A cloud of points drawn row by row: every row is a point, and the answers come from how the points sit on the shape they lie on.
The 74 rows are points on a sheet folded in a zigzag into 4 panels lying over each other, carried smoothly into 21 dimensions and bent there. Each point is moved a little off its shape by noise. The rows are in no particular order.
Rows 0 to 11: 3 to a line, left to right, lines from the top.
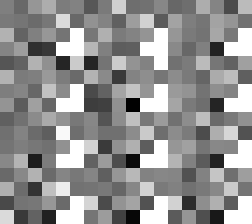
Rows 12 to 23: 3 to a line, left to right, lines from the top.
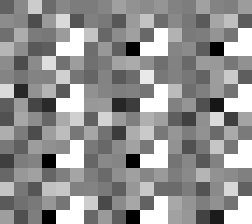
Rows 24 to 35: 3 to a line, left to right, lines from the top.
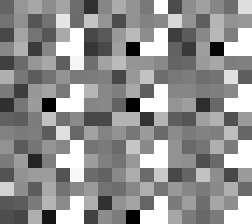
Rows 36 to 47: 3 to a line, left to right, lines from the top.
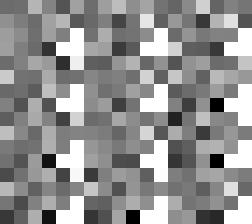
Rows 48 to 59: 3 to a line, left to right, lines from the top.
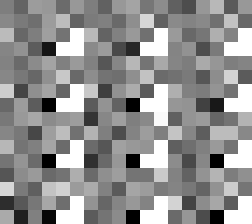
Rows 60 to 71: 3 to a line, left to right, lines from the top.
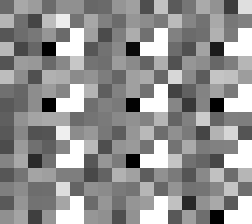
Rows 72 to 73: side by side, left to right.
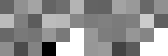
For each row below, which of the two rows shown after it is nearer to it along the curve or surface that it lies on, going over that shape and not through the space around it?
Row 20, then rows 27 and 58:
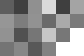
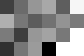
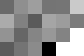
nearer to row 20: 58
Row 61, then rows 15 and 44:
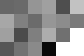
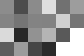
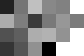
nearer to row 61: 44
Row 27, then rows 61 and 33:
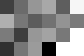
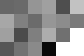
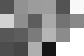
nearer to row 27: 61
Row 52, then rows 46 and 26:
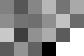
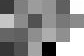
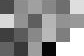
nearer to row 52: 46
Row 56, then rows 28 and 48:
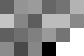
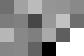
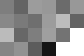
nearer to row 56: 48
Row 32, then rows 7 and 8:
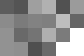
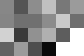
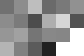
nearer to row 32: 8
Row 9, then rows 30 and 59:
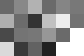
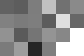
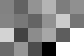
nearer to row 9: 30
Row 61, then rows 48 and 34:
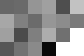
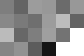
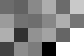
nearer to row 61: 48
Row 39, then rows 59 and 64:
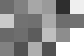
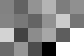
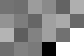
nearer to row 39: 64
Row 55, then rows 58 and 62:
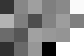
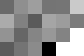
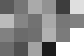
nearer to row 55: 58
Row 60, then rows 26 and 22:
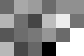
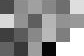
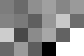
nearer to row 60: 26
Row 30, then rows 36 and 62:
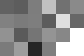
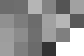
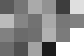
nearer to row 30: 36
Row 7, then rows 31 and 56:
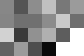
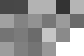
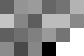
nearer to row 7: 56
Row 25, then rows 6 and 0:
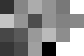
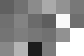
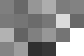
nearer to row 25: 0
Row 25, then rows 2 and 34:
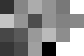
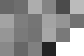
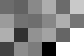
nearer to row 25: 34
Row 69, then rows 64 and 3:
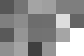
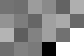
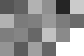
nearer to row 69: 3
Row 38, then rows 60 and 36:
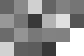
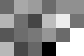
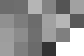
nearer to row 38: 60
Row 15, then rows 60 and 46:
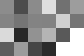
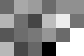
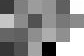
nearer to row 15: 46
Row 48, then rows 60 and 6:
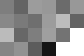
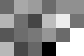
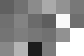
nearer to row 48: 6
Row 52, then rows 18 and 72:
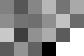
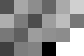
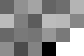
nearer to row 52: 18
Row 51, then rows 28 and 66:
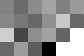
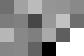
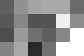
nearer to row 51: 28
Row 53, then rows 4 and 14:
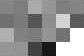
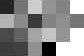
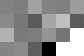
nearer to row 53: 14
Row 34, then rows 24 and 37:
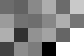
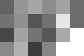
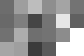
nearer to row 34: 37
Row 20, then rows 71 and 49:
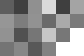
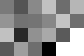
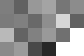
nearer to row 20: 49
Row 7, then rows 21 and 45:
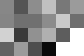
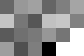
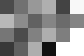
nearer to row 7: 45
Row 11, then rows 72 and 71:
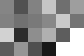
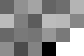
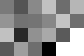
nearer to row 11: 71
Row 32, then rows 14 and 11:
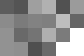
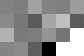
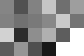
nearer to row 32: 14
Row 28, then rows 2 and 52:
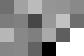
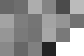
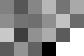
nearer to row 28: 52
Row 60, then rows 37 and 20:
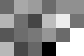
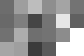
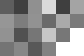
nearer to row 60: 37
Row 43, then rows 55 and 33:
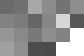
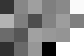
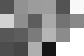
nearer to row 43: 33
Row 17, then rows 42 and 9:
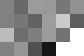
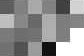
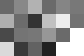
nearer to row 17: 42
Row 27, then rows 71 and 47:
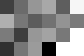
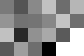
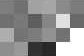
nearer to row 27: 71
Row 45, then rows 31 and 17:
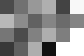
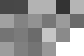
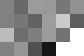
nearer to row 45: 17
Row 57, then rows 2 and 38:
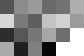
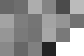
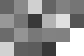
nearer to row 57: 38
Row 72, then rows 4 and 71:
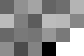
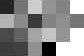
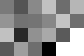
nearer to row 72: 4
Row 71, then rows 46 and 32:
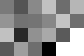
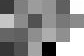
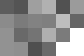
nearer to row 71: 46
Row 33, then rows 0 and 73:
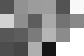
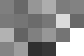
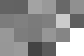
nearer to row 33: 73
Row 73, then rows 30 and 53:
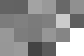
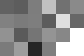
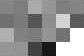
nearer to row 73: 30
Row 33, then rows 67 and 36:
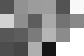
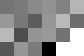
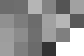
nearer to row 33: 36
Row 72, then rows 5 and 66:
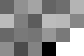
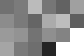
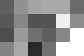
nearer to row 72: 5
